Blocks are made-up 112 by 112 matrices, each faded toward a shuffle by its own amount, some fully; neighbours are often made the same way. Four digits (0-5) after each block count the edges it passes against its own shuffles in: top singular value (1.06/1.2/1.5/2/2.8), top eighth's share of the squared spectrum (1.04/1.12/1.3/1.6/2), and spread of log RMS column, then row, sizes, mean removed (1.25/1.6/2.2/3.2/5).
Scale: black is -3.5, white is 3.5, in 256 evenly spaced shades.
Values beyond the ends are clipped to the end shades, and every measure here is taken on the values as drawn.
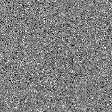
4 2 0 1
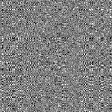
5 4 3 3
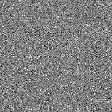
4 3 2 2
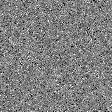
1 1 0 0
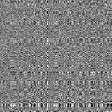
5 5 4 4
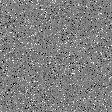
0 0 0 0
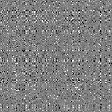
5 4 3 3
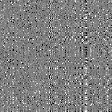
5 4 3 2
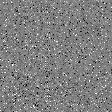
3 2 1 0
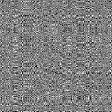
5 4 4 3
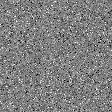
2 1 0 0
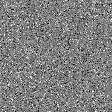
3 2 0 0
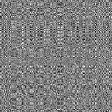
5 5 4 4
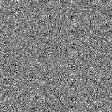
4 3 2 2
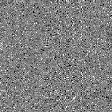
4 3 2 2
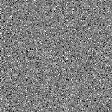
4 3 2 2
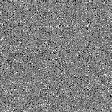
4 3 1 1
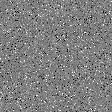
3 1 0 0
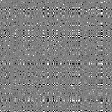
5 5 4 4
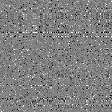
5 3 1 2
